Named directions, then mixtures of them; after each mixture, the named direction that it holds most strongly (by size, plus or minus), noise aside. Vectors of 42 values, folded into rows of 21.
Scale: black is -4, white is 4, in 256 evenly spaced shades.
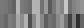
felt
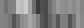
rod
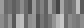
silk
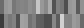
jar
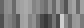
jar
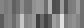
silk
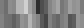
rod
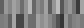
silk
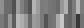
felt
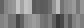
rod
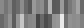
silk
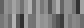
silk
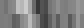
rod
